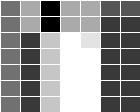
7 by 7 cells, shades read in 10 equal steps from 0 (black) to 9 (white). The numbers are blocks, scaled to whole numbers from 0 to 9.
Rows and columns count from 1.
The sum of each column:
28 22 35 57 56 15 15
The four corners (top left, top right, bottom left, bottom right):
4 3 4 2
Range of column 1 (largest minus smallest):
0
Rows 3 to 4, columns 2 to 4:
2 7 9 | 2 7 9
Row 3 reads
4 2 7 9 8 2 2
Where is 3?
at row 1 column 6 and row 1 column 7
